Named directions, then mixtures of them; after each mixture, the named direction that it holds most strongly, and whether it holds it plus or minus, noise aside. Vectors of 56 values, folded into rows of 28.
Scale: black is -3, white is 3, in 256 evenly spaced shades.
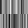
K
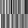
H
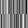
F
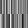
H, plus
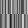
H, minus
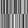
F, minus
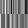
H, plus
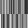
H, plus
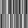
F, plus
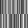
F, plus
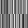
F, minus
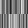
K, minus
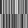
K, plus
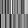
H, minus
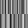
H, minus
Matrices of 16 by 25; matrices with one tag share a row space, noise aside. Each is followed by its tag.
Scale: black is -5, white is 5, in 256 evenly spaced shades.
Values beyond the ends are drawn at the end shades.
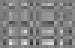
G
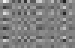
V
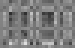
G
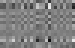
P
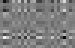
V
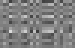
G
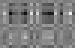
G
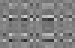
G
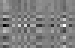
V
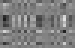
V
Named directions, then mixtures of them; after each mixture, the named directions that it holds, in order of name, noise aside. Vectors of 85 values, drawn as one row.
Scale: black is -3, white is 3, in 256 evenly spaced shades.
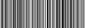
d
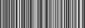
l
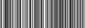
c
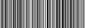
d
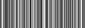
c, l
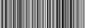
d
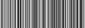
l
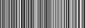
c, l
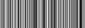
d, l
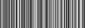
l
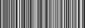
l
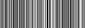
d, l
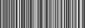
l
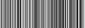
c, l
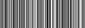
d, l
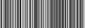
c, l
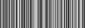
l
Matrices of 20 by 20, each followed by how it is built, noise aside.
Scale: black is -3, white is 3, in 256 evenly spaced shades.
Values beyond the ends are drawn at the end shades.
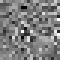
low rank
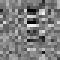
low rank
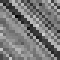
Toeplitz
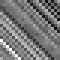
Toeplitz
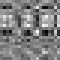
low rank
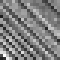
Toeplitz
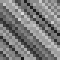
Toeplitz
